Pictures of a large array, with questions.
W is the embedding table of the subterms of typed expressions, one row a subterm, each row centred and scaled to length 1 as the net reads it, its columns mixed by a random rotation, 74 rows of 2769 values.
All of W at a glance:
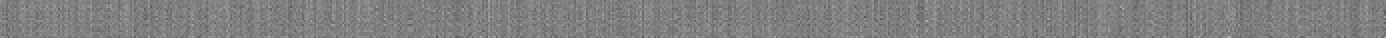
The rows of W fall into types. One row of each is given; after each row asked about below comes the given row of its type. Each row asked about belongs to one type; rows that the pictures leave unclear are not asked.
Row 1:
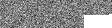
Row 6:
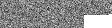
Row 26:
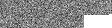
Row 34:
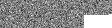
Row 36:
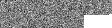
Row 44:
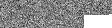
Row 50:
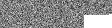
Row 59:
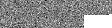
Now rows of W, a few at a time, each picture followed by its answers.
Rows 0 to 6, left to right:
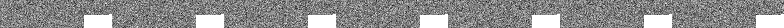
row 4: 36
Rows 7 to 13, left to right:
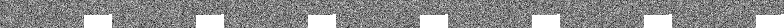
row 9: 26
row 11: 50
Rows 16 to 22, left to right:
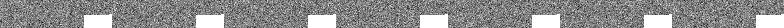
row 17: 34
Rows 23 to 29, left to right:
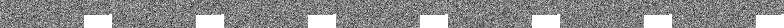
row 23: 6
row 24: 50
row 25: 1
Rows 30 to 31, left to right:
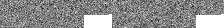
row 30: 36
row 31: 36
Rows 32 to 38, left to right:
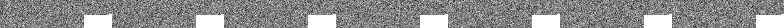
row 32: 26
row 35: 6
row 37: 36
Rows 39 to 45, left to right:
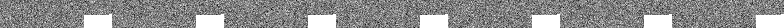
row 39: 26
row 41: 6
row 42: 36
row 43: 1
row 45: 1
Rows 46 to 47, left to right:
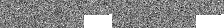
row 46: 59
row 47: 59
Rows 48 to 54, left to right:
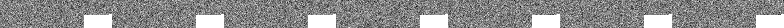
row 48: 50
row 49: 34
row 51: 36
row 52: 26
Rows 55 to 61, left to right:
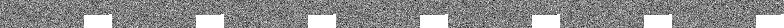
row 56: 1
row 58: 6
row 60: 44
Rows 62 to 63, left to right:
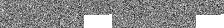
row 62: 50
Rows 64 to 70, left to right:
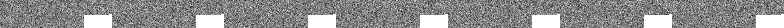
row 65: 50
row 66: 1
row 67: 34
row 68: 50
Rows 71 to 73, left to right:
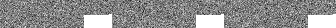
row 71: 1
